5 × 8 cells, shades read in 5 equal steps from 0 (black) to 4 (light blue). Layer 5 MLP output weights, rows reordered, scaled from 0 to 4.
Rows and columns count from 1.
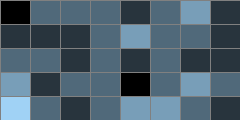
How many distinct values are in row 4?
4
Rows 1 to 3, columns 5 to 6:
1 2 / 3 2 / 1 2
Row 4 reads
3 1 2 2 0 2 3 2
